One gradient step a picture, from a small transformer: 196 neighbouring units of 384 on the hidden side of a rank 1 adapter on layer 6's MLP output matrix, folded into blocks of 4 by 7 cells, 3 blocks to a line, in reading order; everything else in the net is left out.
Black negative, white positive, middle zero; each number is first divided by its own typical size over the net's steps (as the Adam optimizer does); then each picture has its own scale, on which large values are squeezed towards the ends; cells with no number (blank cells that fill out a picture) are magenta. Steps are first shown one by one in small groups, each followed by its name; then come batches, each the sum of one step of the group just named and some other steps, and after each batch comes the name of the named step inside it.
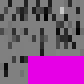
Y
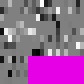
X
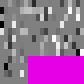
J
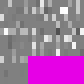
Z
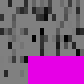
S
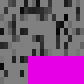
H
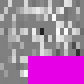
S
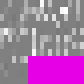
Y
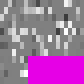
H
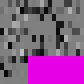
X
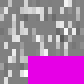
Y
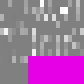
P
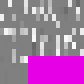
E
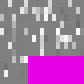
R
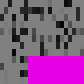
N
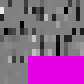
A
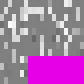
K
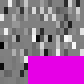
E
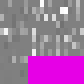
P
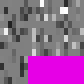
P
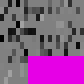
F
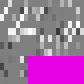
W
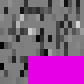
W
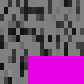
F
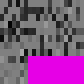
F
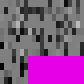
W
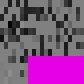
F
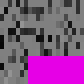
F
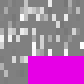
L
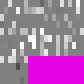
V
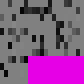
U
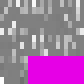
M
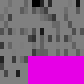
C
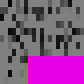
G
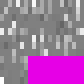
M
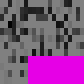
G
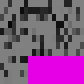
U
